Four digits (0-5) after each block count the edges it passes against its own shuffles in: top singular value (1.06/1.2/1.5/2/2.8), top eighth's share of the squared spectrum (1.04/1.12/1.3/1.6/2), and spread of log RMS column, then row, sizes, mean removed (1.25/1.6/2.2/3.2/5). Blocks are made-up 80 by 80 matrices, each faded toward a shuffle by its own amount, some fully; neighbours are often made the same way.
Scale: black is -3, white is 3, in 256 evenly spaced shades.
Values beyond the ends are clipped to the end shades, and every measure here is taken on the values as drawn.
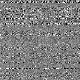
4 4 1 4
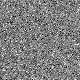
1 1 0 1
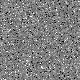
0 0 0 0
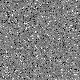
0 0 0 0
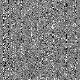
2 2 3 0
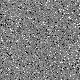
0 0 0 0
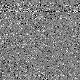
2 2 0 2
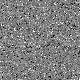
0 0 0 0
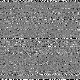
3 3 0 4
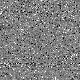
1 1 0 1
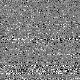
2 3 0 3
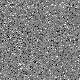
0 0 0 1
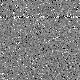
2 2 0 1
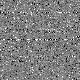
2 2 0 2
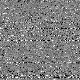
2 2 0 3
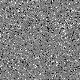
0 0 0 1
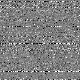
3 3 0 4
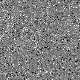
0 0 0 1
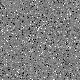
1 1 0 0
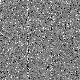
1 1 1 0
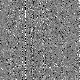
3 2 3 0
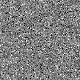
3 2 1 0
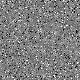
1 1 1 1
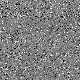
1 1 1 2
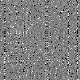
4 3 2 1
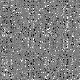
4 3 2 1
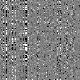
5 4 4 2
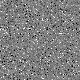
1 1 0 1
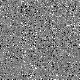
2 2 2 2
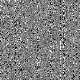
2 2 3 0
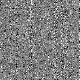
1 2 3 0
